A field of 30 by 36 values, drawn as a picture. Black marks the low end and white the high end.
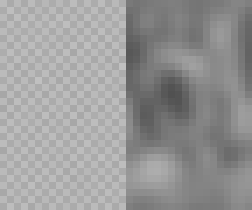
It is made of 1 by 2 panels. Panel 1,1: high, checkered, faint in contrast. Panel 1,2: middling, blotchy.
